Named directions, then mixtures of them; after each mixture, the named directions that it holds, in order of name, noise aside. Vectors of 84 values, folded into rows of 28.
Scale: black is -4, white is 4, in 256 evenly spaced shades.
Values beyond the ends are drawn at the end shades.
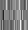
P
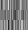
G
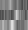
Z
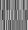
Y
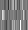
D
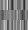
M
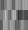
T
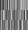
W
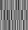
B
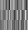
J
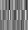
J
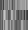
T, W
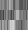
Z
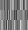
D, G, Y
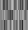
G, M, Z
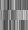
B, G, T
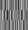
B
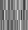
M, P, W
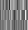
J, W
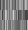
T, Y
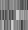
G, T, Z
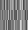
D, G, Y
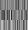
B, Y, Z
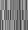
P, Y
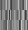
J
